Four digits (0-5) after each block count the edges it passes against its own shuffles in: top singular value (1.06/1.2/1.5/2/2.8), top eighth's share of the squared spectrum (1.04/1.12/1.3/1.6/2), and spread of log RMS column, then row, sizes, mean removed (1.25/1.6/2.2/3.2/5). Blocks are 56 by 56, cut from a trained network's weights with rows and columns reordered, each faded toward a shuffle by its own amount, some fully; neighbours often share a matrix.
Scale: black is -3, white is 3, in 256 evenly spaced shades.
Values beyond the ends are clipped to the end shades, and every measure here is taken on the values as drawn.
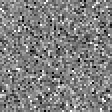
0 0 0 0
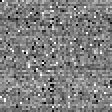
2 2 1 0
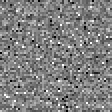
1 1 0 0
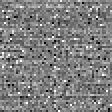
2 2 1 1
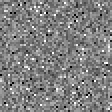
0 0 0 0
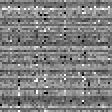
4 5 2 2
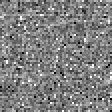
1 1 0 0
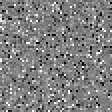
0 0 1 0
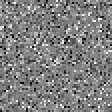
2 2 0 1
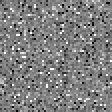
0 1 0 0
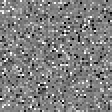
1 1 0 0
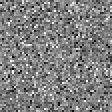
1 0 0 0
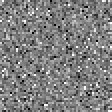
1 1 0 0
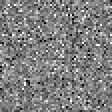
1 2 1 0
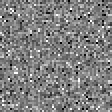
1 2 1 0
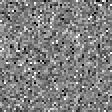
0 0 0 0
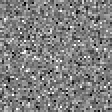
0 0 0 0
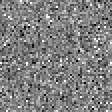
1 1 0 0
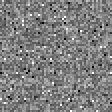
0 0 0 0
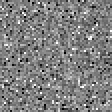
0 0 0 0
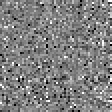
2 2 1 1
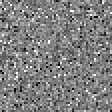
0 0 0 0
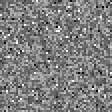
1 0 0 0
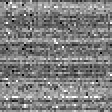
4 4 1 2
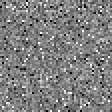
1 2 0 1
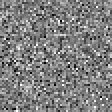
1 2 0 1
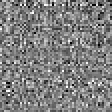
3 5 1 3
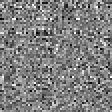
3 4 1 3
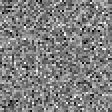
2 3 0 1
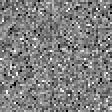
1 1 0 0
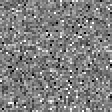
1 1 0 0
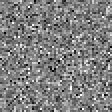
2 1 0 0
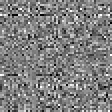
3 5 1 3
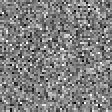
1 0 0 0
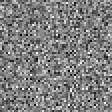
3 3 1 1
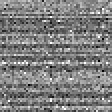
4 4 2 2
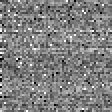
3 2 1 0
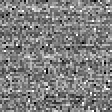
2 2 0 0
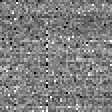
2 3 1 0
